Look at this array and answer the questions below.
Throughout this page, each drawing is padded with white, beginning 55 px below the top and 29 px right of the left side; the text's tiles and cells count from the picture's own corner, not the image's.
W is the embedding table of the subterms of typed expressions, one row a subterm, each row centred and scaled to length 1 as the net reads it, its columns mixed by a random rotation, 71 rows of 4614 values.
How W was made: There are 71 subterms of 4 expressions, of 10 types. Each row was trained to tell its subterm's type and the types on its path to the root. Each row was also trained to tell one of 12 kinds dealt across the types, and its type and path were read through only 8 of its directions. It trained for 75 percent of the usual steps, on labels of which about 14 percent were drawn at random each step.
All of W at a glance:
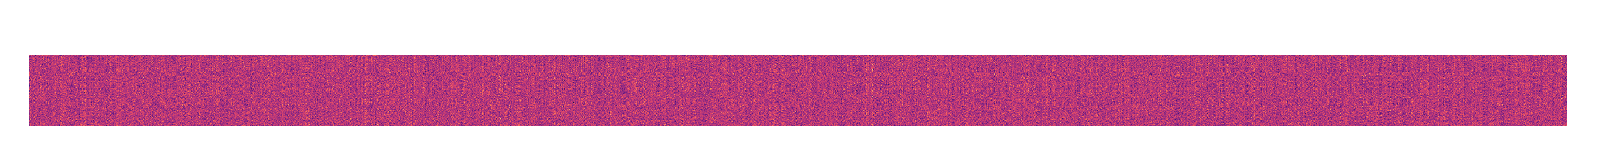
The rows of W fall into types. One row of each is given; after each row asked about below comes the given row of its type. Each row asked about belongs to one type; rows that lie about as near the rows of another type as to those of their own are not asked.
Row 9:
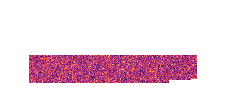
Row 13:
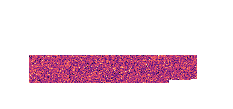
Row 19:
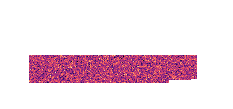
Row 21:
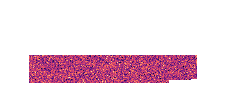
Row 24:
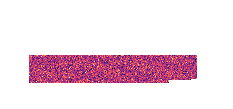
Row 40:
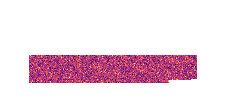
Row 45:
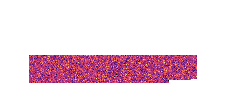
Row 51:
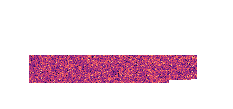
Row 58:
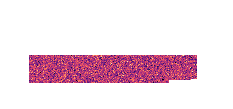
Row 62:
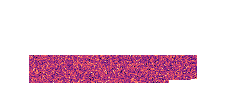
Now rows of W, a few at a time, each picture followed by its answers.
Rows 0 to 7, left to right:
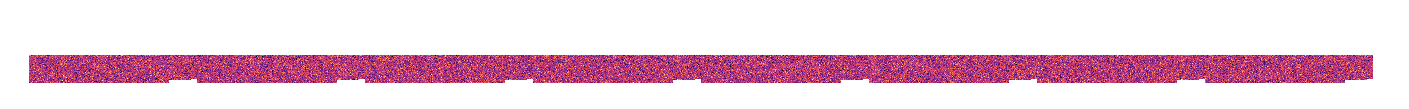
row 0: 24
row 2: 9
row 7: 13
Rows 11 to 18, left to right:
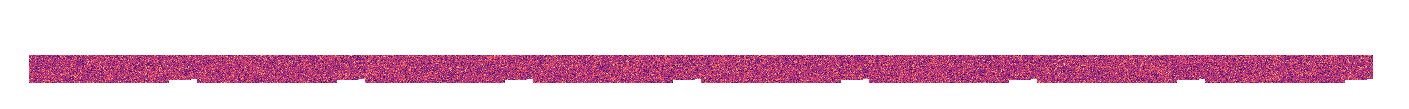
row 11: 51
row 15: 9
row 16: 9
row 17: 24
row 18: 19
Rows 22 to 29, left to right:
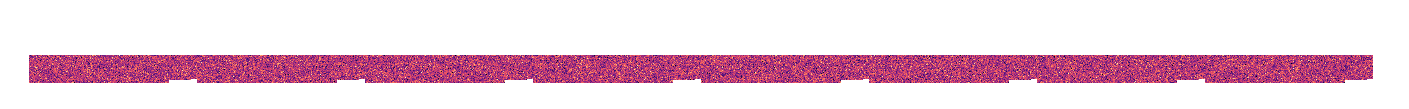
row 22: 13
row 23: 58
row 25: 40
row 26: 19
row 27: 21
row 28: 9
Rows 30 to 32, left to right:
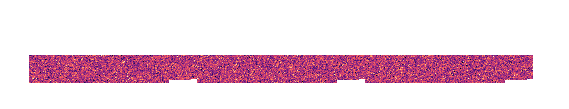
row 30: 58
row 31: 13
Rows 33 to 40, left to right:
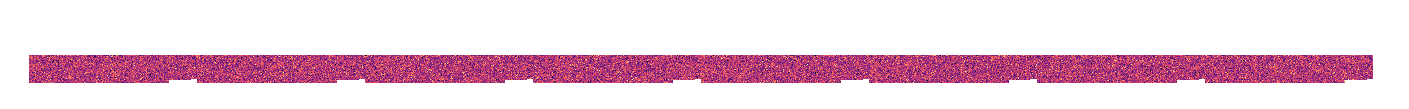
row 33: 21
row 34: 21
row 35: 9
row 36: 58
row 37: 21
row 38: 58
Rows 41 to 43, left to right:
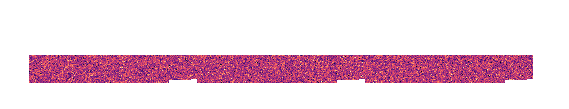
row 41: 51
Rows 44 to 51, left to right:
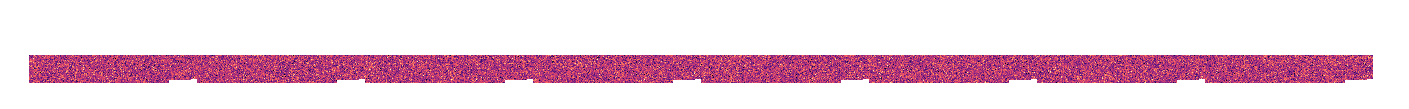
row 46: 40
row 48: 9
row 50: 19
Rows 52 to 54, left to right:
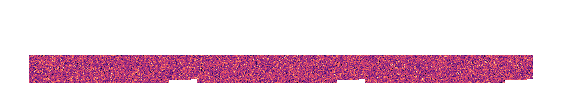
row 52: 19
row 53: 13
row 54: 45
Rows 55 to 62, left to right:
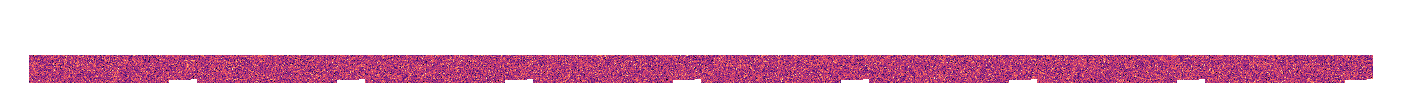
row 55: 40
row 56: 45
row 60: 19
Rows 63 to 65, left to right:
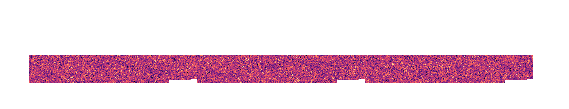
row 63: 13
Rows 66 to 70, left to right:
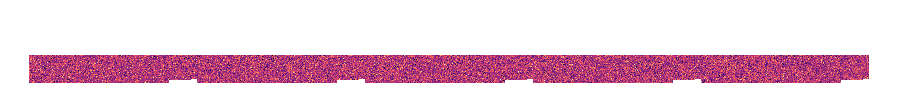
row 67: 58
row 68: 45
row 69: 58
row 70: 19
